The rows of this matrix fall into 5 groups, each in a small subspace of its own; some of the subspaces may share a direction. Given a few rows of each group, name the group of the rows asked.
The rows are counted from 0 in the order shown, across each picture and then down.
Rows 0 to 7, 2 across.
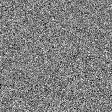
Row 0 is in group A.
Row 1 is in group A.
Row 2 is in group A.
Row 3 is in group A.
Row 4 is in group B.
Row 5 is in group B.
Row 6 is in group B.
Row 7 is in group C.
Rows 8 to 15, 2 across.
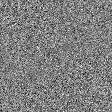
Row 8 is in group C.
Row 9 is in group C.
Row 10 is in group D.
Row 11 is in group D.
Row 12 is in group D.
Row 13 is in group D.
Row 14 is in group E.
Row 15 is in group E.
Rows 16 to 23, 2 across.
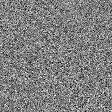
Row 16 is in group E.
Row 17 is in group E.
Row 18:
A
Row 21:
A
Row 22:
C
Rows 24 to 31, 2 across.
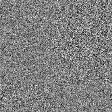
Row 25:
D
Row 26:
C
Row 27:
D
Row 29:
A
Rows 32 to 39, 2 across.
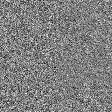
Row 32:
A
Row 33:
A
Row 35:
D
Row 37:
E
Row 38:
C
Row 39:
E
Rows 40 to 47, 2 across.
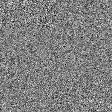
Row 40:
E
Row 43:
C
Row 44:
C
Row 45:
D
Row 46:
C
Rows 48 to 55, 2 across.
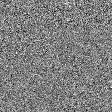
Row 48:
C
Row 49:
C
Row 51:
E
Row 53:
D
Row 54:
D
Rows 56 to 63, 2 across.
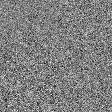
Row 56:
B
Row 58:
E
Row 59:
B
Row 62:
D
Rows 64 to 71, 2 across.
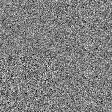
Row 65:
B
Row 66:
A
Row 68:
E
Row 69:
B
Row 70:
C
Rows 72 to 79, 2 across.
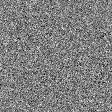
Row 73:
D
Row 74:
D
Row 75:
A
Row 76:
B
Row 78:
B
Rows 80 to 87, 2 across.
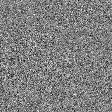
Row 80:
D
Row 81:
E
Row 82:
E
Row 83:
D
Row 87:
D
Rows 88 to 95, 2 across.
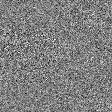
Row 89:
A
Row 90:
C
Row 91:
A
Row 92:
D
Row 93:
B
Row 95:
B
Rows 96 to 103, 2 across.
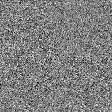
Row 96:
D
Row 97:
C
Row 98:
A
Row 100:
D
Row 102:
B
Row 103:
B
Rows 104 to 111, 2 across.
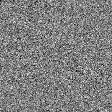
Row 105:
C
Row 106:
D
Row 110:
E
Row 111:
A
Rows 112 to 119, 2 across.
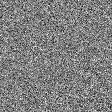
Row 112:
A
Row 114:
E
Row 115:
A
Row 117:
E
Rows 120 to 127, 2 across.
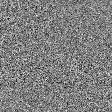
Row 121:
D
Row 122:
B
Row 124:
D
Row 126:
B
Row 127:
E
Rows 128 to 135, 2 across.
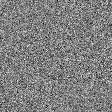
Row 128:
B
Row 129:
D
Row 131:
C
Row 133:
E
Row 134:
D
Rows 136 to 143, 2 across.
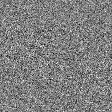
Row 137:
A
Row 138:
E
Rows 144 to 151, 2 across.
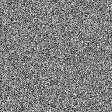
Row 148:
C
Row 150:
A
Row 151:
D
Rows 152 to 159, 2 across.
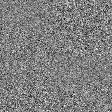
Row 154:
D
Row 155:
B
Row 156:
D
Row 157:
A
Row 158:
E
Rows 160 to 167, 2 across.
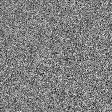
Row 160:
A
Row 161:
D
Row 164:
E
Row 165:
C
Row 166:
A
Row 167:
D
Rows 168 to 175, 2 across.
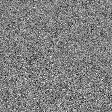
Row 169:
B
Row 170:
A
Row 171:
B
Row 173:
D
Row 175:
C
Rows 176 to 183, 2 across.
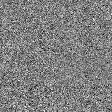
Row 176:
C
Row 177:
D
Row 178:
A
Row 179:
E
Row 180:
C
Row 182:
B
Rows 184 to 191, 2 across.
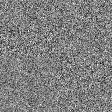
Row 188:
E
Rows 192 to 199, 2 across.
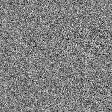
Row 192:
E
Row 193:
D
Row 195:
E
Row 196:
B
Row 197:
B
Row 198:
C
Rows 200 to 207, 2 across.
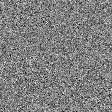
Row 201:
A
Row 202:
C
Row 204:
B
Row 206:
A
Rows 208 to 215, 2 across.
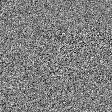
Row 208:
B
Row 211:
C
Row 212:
A
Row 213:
B
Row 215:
C
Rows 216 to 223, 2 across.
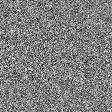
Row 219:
A
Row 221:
B
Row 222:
D
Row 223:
D
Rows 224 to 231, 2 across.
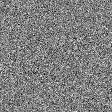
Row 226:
D
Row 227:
D
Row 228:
B
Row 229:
E
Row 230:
A
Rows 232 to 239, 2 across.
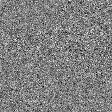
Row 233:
A
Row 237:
E
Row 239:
B
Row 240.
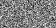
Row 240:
A
